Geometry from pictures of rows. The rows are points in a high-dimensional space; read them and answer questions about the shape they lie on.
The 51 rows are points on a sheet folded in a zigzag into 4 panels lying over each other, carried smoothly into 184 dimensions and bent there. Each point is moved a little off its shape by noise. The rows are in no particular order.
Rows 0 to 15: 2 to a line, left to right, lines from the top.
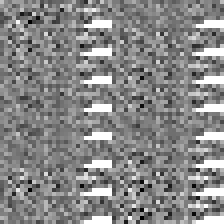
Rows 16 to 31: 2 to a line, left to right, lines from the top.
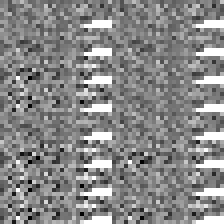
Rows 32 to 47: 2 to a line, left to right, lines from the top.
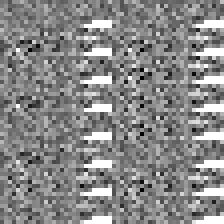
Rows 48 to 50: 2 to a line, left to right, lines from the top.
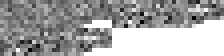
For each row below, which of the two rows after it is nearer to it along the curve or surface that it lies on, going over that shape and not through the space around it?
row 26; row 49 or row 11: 11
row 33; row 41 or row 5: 5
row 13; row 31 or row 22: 22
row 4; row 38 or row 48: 48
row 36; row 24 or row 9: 24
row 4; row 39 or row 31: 31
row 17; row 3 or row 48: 48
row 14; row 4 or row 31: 4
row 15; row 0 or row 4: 4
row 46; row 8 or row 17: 17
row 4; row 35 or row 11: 35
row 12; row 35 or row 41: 41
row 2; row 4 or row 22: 22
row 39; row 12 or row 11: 12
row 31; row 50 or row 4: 4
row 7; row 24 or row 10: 24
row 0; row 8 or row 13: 8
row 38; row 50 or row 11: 50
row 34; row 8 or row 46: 8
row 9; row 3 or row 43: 43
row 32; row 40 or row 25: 40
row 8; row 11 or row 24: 11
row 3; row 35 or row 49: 49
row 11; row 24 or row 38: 24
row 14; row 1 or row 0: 1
